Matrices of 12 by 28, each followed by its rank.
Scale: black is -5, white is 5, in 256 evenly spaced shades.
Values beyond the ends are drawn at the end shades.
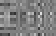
two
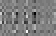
two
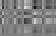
one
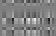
one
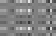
one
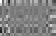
two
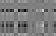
one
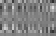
two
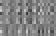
two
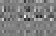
two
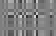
one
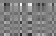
one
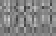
two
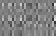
two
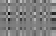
one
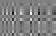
one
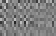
two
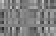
two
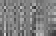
two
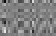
two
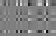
one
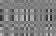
one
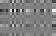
one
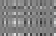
one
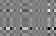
one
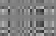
one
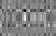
two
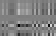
one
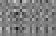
two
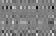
two
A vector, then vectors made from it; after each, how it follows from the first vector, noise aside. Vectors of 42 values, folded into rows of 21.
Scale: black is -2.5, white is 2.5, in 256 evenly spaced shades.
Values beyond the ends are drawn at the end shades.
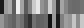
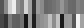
wrapped around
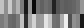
reversed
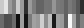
wrapped around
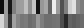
wrapped around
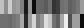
reversed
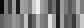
sign-scrambled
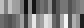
reversed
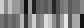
reversed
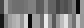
wrapped around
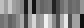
reversed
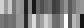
reversed
